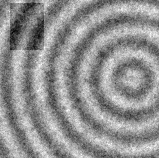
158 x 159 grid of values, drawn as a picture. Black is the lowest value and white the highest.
Rings: centred on the middle right. Ninth with the lowest average: top left. Odd patch: lower, in the top left.
